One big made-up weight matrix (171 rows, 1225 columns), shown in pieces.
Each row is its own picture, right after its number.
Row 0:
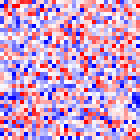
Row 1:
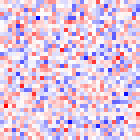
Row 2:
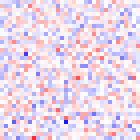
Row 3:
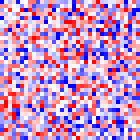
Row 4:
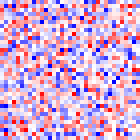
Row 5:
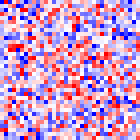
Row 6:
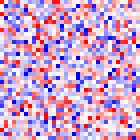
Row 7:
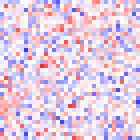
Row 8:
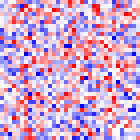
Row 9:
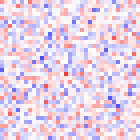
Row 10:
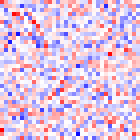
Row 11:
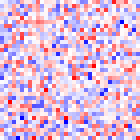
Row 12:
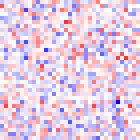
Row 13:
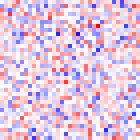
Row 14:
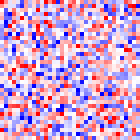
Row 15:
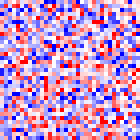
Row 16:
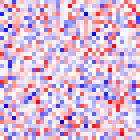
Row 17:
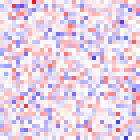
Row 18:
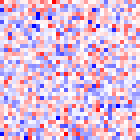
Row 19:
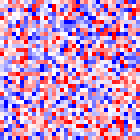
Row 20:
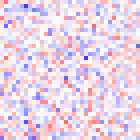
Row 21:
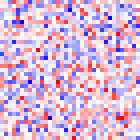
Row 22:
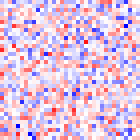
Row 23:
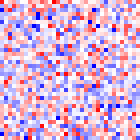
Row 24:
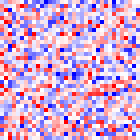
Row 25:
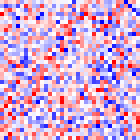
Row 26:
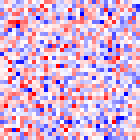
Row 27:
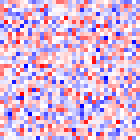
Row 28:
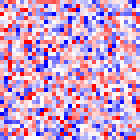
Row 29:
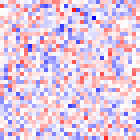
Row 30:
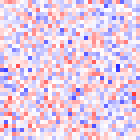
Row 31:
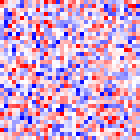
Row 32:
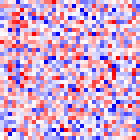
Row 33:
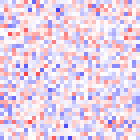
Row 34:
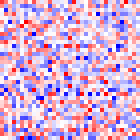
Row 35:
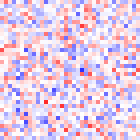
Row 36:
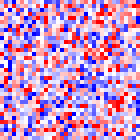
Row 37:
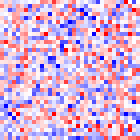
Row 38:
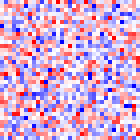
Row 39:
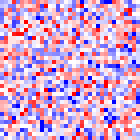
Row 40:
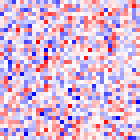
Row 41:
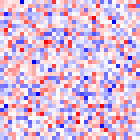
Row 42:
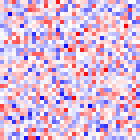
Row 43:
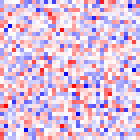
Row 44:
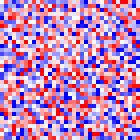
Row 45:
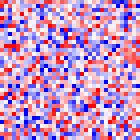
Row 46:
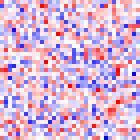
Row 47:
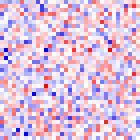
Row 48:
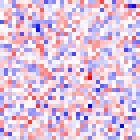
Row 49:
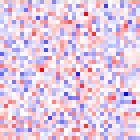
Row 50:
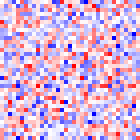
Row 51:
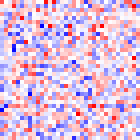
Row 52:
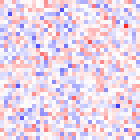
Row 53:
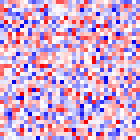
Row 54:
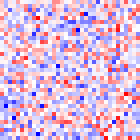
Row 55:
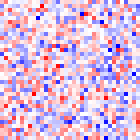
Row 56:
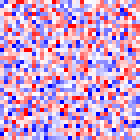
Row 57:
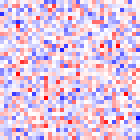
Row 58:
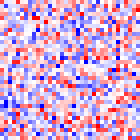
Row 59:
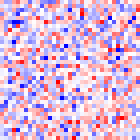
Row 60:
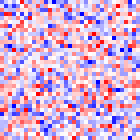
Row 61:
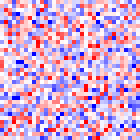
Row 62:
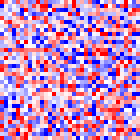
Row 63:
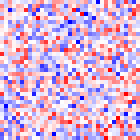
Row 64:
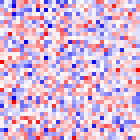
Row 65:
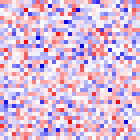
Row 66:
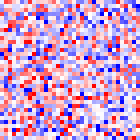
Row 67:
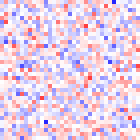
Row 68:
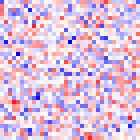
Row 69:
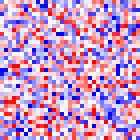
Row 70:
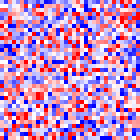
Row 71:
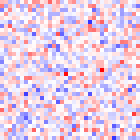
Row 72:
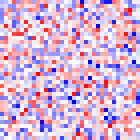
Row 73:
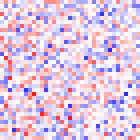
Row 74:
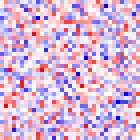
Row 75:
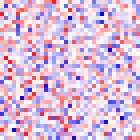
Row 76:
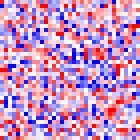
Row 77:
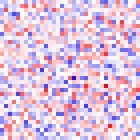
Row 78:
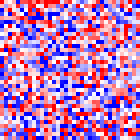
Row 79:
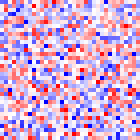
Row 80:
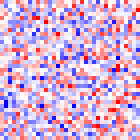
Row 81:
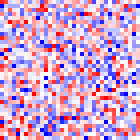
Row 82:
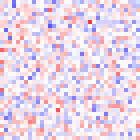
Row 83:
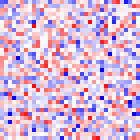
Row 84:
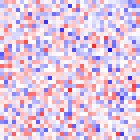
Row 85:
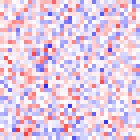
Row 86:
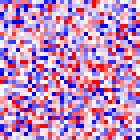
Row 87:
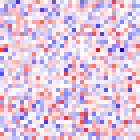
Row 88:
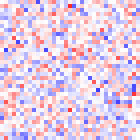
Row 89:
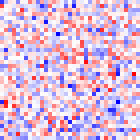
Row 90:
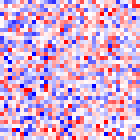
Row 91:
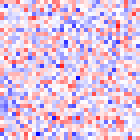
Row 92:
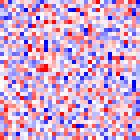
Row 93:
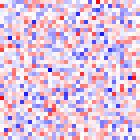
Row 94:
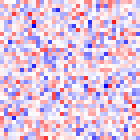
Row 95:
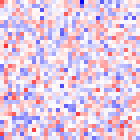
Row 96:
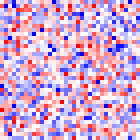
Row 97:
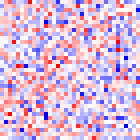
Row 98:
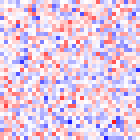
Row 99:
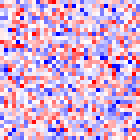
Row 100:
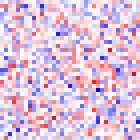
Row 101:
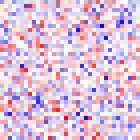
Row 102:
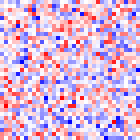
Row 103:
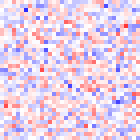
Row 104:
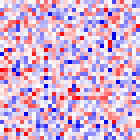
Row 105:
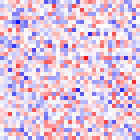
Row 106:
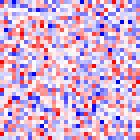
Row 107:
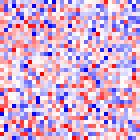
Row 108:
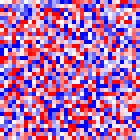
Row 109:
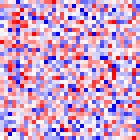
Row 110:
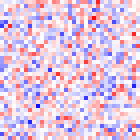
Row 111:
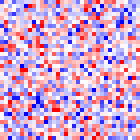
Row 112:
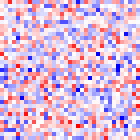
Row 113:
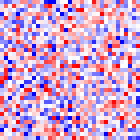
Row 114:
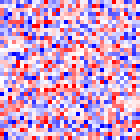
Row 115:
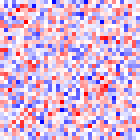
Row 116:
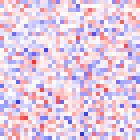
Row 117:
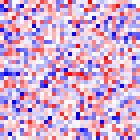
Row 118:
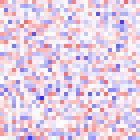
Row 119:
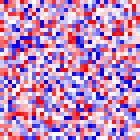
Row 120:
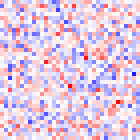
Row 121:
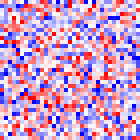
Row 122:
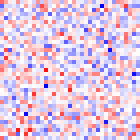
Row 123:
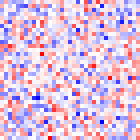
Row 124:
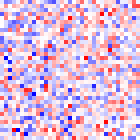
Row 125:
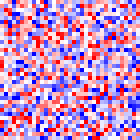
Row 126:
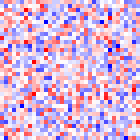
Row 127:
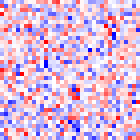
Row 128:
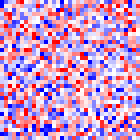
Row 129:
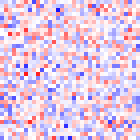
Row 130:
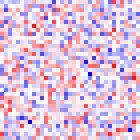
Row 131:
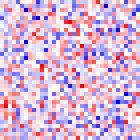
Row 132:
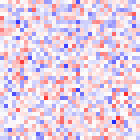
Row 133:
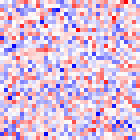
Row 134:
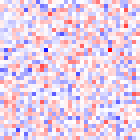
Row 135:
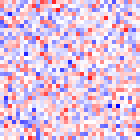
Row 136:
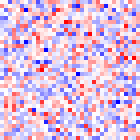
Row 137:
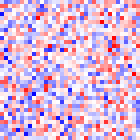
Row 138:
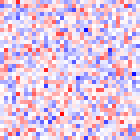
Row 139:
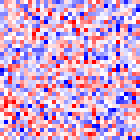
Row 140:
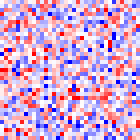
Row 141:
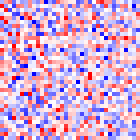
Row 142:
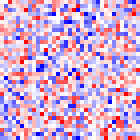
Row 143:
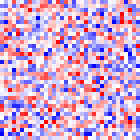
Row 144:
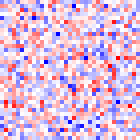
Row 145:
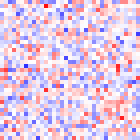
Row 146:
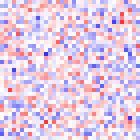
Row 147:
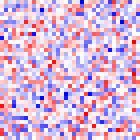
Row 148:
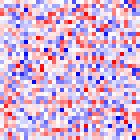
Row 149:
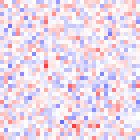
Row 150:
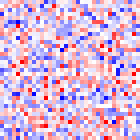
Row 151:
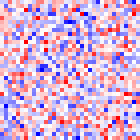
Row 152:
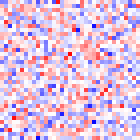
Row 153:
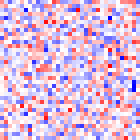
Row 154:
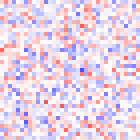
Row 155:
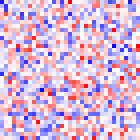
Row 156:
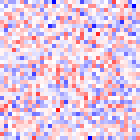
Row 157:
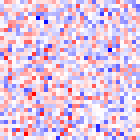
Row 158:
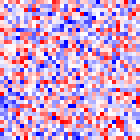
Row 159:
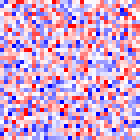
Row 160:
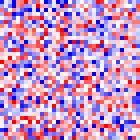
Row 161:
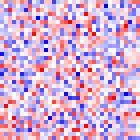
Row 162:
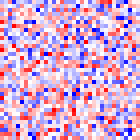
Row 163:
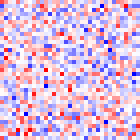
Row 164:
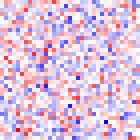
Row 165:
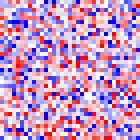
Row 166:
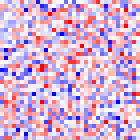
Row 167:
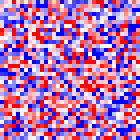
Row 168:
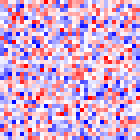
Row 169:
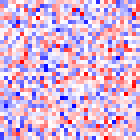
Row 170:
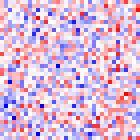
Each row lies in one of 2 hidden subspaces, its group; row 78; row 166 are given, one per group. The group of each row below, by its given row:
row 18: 78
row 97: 166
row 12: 166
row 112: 166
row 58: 166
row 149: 166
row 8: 78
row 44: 78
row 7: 166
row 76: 166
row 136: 166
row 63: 166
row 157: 166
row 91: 166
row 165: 166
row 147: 78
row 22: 78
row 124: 166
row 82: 78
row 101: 78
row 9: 78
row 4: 78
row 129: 78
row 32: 166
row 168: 78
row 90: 166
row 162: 78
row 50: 78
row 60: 78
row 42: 78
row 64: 78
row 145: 166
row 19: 166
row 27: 78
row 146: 78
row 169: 166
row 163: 166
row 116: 78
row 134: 166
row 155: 78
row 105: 166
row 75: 166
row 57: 166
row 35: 78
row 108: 78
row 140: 166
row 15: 166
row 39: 78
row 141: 78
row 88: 166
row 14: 78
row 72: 78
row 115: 78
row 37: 166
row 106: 78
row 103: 166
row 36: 166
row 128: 78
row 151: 166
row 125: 78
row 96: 78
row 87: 78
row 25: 166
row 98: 166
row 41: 78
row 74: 166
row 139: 166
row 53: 78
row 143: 78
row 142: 166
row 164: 166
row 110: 78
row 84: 166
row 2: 78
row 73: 166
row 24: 78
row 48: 78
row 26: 166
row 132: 166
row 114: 78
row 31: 78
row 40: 166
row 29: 166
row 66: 166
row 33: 78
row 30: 166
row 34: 78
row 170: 166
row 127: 166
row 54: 166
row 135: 78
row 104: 166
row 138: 166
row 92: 166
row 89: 166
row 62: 166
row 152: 78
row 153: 166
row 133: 78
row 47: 166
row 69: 166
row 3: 166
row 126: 166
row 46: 166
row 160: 78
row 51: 78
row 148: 166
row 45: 78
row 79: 78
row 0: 78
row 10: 78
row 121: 78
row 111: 78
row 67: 78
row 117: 78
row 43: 78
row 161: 166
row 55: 166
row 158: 166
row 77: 78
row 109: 166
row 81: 166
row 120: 166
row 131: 166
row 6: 166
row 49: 166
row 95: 78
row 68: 78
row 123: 78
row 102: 166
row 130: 78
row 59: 166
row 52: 78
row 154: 78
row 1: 166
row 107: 78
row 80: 166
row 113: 166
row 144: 166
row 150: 166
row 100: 166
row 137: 166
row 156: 78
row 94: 78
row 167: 166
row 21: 166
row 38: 78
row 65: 166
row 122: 166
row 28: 166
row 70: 78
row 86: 166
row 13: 78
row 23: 78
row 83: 78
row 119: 78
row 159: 78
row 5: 78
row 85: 166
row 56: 78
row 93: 78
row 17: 78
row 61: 78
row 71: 78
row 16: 166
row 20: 78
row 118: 78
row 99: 166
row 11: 78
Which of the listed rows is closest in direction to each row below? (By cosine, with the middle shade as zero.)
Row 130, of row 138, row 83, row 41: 41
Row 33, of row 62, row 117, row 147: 62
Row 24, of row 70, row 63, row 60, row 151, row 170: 70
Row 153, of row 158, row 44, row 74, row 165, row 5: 74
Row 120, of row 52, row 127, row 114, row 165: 165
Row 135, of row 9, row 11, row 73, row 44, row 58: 9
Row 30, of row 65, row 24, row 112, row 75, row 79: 112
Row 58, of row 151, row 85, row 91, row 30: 91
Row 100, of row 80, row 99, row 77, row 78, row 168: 99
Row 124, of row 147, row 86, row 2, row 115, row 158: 86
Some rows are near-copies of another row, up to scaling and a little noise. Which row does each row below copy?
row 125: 61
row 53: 27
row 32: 109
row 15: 57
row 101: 111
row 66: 157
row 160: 64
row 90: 124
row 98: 102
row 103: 167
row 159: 56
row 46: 76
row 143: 146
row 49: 161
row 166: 134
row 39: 72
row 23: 18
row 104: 140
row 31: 14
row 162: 22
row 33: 129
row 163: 122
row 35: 154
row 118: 34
